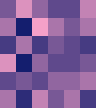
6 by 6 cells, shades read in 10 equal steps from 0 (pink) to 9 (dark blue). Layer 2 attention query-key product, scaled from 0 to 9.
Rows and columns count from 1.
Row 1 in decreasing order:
6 6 5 4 2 1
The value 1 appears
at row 1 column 2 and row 4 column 1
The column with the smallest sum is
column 3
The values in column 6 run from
2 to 7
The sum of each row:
24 23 35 31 28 28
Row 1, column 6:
2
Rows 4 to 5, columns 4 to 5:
6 6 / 4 4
